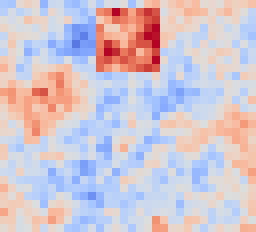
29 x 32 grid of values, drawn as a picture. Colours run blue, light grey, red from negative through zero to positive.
An odd patch, higher than its surroundings, sits in the top middle. Values change most from cell to cell in the top middle. The texture is blotchy. The top middle is the ninth with the highest average.
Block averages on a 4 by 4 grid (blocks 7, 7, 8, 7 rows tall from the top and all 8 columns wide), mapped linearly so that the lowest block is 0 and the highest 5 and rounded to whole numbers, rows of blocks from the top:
1 2 5 2 / 4 2 1 1 / 2 0 1 3 / 2 0 1 2
